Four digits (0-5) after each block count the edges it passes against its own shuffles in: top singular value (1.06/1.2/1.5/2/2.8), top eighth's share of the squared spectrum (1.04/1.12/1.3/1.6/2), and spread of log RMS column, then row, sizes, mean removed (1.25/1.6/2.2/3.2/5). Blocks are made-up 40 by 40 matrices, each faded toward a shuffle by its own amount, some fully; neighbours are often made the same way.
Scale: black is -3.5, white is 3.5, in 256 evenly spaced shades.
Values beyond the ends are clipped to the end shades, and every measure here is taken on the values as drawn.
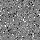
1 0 0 0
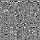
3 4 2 3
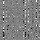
3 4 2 0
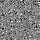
1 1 1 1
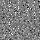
1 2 2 0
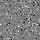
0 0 0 0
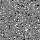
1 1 1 0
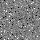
0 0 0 0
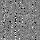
2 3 2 0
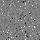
1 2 0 0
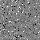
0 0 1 0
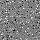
0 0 0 0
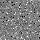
0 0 0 0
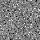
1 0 0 0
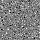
1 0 0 0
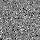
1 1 0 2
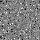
0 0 0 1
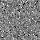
0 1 0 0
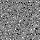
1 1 0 1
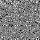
1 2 0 2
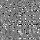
3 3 1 2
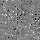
3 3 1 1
